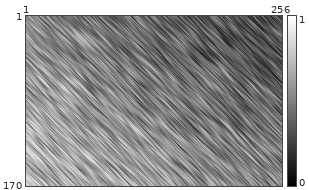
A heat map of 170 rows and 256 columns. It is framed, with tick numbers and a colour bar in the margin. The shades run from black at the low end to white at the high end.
Ninth with the highest average: bottom left. Slope: up to the bottom left. Odd rows or columns: none. Histogram: bell-shaped. Grain: diagonal, down to the right. Ninth with the lowest average: top right.
